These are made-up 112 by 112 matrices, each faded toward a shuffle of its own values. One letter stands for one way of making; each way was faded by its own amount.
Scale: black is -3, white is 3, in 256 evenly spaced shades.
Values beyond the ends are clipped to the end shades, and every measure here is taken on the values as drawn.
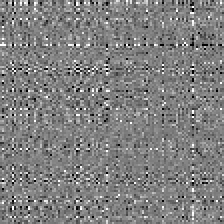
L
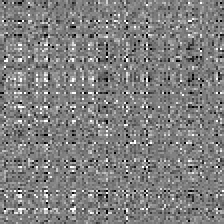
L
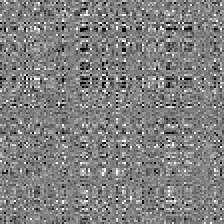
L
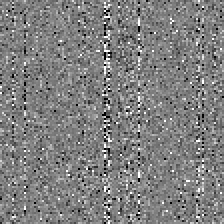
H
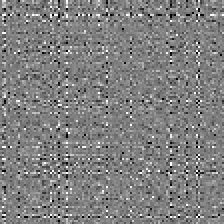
L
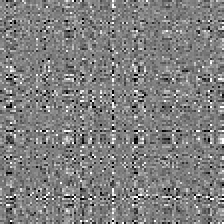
L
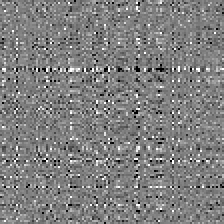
L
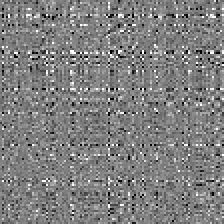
L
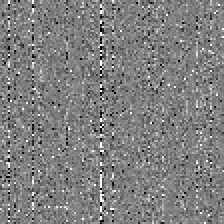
H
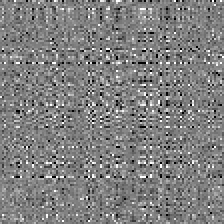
L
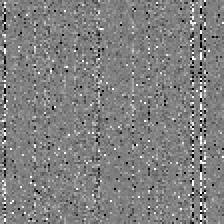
H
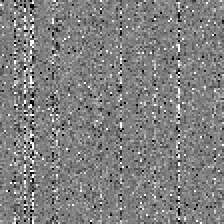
H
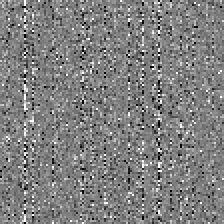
H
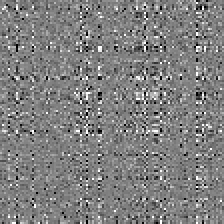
L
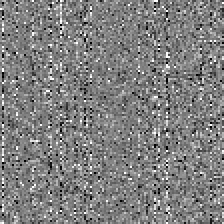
H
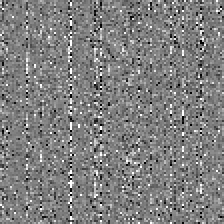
H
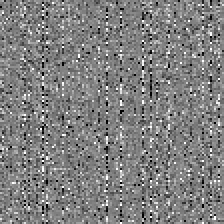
H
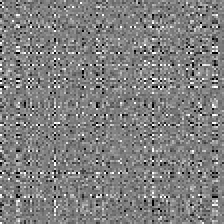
L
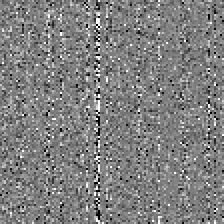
H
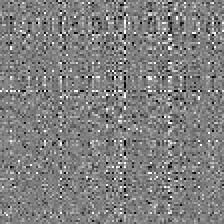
L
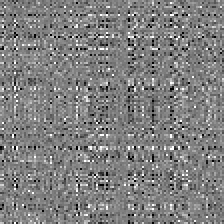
L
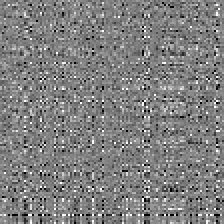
L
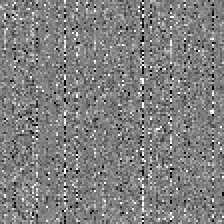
H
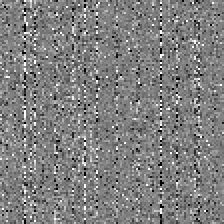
H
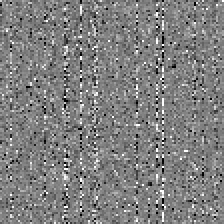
H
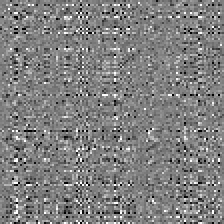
L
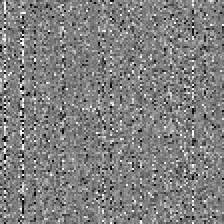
H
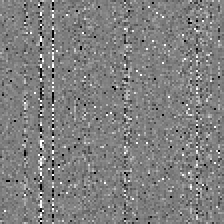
H
